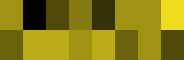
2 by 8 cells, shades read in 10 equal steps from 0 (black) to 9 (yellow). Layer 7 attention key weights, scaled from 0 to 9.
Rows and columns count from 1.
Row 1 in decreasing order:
9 6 6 6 5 3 2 0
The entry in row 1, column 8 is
9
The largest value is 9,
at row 1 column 8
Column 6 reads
6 4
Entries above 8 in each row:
1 0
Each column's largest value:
6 7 7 6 7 6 6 9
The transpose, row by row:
6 4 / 0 7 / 3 7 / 5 6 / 2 7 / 6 4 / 6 6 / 9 3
